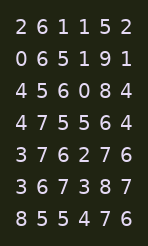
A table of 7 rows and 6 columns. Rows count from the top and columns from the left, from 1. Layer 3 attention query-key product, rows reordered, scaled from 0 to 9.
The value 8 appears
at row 3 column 5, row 6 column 5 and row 7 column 1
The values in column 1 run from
0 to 8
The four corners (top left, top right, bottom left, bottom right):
2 2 8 6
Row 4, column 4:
5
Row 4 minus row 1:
2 1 4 4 1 2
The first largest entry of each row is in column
2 5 5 2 2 5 1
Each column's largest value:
8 7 7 5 9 7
